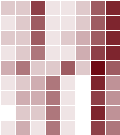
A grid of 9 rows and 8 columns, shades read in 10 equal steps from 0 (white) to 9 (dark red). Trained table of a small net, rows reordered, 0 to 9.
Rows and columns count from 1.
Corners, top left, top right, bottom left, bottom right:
2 8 1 5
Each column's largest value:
3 5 7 5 6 3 9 8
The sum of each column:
12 23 35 26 15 12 64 55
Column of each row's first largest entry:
8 8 8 8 7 7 7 7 7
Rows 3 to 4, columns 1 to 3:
2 2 6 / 1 2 5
